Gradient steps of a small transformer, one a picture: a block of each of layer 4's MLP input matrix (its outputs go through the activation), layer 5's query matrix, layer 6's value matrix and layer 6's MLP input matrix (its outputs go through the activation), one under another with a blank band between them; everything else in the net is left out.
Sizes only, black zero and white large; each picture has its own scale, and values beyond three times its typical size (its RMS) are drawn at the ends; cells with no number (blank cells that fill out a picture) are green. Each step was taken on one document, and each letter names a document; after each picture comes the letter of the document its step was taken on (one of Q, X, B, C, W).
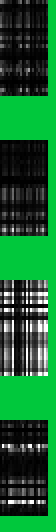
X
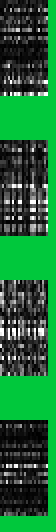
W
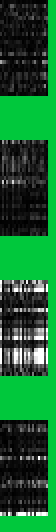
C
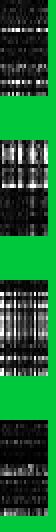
W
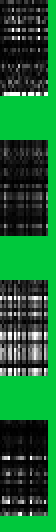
W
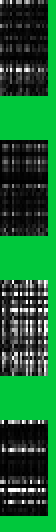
X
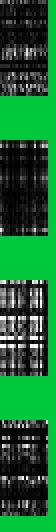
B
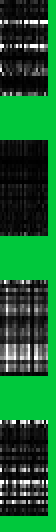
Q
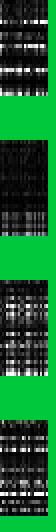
Q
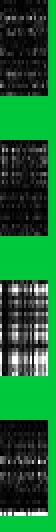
C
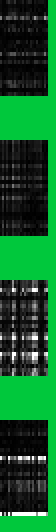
C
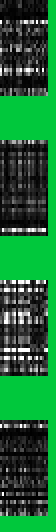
Q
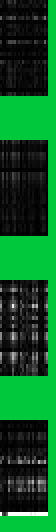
C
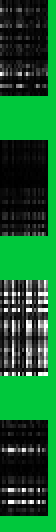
X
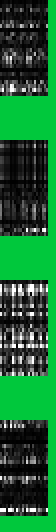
B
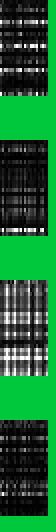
Q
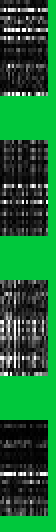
W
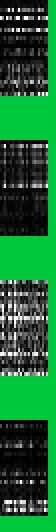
W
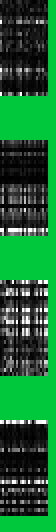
Q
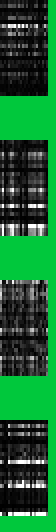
C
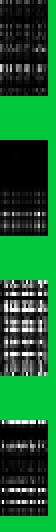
X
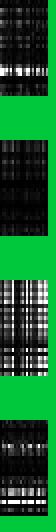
X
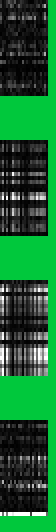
C
